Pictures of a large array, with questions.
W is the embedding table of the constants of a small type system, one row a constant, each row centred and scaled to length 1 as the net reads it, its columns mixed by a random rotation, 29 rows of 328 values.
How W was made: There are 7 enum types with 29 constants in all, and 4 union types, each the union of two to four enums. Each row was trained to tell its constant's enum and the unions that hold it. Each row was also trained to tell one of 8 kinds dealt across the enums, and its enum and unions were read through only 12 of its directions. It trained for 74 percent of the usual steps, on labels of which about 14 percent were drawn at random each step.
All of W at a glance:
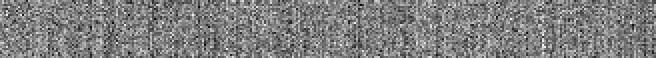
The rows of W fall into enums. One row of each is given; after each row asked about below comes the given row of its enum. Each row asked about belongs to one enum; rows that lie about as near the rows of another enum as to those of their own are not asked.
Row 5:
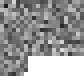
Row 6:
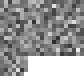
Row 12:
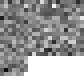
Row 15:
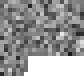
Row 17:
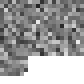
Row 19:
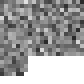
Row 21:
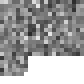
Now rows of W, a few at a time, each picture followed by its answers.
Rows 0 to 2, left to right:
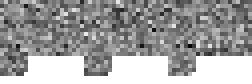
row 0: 6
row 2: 12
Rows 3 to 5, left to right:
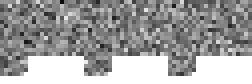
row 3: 17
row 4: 12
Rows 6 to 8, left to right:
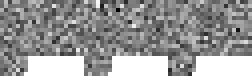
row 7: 15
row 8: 21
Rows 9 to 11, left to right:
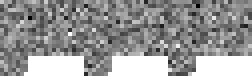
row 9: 21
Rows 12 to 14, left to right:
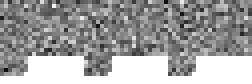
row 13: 12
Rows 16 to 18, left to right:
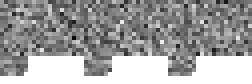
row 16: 19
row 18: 12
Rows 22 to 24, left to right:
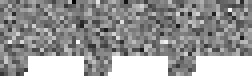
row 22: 19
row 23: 15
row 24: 19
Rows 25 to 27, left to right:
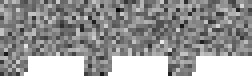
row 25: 5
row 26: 15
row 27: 15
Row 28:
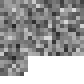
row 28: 6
